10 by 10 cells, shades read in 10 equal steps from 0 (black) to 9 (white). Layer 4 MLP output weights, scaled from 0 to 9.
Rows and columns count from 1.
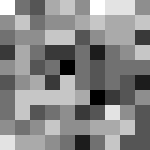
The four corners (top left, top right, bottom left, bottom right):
9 5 8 3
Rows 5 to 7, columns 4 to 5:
4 0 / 2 7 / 7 7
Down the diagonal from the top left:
9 7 5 2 0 4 0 8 7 3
